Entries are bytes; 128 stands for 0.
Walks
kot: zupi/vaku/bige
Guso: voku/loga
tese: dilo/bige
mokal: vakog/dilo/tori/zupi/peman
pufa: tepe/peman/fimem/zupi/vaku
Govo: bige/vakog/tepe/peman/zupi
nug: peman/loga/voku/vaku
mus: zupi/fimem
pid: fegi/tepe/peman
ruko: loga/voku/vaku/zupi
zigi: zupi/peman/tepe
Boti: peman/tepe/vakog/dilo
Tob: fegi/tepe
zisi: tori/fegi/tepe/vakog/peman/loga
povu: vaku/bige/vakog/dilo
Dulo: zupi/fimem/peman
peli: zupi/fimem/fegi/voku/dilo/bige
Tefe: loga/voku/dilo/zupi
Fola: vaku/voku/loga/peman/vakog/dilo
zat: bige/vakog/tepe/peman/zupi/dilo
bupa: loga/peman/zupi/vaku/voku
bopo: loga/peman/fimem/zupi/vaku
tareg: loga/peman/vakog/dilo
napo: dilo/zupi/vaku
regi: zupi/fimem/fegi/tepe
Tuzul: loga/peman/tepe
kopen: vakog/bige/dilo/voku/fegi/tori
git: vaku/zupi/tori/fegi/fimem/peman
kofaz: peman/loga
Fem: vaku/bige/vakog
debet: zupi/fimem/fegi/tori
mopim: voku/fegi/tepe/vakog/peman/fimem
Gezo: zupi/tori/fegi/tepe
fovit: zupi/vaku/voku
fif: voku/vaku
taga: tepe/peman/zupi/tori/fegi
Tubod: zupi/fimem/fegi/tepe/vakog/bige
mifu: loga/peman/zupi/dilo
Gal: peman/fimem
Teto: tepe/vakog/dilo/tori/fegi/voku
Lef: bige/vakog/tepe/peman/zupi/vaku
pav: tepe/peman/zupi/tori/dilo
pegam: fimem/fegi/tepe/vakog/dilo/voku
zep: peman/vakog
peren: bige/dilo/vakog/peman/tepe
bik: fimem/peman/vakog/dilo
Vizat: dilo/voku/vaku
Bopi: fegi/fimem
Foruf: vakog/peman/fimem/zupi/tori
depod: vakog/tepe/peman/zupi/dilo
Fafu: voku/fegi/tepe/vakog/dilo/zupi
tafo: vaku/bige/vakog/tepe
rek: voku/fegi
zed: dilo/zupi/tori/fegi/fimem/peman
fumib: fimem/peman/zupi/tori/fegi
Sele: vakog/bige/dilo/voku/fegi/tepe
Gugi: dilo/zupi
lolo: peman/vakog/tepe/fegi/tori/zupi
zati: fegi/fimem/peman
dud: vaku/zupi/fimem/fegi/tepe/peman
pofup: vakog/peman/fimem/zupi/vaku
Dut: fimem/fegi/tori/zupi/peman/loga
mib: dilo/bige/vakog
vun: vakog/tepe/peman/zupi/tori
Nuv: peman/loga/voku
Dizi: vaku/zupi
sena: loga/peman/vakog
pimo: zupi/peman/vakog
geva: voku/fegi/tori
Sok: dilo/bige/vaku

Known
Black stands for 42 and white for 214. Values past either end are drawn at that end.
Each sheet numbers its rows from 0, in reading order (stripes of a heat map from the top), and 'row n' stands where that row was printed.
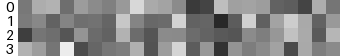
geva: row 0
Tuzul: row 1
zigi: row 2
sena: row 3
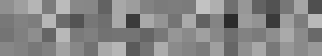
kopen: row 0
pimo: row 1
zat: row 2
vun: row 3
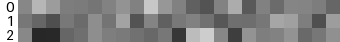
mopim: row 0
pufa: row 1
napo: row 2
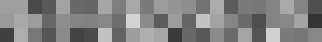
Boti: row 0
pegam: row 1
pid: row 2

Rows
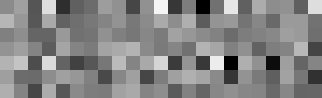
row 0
kofaz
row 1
tareg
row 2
depod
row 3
Teto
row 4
zep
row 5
povu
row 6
Fola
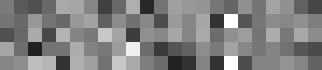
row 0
Sok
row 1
Tefe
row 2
Gezo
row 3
Vizat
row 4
Guso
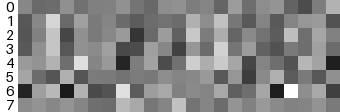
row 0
git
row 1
Tubod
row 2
regi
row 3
peli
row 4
mib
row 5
pofup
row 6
Tob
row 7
zisi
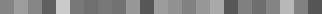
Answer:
peren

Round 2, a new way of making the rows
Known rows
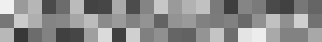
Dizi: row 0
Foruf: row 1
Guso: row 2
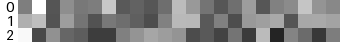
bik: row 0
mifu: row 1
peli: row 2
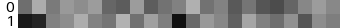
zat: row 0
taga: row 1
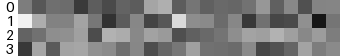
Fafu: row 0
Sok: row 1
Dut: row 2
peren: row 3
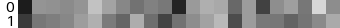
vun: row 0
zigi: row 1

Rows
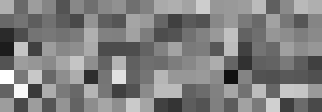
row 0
bupa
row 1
pegam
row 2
mopim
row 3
Boti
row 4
tafo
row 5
kot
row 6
tareg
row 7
debet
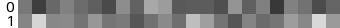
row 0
Sele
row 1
mokal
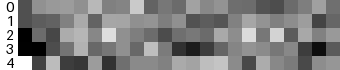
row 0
Govo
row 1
zati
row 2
Tuzul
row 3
Tob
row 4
fovit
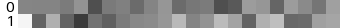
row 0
zed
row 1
ruko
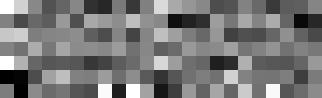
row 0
napo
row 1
Bopi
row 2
povu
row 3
git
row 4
Gugi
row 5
pid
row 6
geva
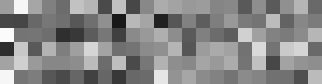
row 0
pofup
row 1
Teto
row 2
Tefe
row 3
sena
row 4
bopo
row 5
Vizat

